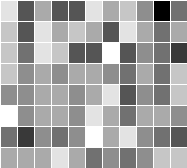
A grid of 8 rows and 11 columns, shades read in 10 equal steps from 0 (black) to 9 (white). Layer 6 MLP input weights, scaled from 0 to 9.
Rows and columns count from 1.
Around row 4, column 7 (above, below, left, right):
9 8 6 4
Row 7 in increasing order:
2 3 4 4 4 5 5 5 6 8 9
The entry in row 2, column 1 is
7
